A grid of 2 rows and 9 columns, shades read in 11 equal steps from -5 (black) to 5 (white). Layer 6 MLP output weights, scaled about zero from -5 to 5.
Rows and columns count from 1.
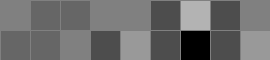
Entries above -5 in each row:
9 8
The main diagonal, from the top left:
0 -1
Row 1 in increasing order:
-2 -2 -1 -1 0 0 0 0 2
